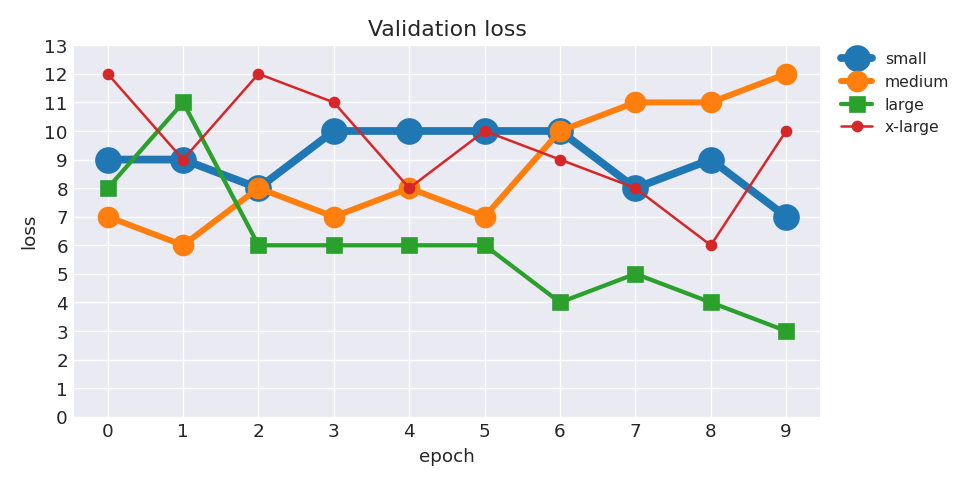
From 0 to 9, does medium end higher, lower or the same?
higher
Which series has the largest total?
x-large
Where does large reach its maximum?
1
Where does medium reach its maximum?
9
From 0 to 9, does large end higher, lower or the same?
lower
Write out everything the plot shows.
Title: Validation loss
x-axis: epoch, ticks 0 1 2 3 4 5 6 7 8 9
y-axis: loss, ticks 0 1 2 3 4 5 6 7 8 9 10 11 12 13
Legend: small, medium, large, x-large
Values:
small: 9 9 8 10 10 10 10 8 9 7
medium: 7 6 8 7 8 7 10 11 11 12
large: 8 11 6 6 6 6 4 5 4 3
x-large: 12 9 12 11 8 10 9 8 6 10
